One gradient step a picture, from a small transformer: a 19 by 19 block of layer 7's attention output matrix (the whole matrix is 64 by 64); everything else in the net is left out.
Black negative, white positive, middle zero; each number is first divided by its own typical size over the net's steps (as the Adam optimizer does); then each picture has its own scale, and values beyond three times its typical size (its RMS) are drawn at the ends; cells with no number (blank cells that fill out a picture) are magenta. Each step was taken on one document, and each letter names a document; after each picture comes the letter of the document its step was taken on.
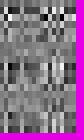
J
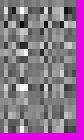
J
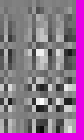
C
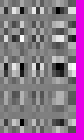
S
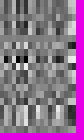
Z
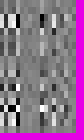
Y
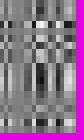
C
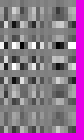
S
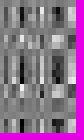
S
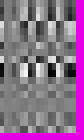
Z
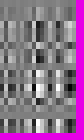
C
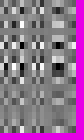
S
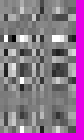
S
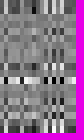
J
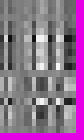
C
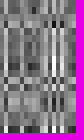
J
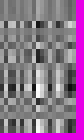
C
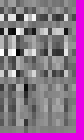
Y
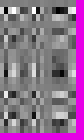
S
